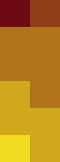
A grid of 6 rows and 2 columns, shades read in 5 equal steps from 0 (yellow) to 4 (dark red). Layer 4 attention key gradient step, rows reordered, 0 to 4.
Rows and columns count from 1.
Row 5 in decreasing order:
1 1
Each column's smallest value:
0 1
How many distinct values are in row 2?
1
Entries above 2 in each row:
2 0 0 0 0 0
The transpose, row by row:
4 2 2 1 1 0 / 3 2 2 2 1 1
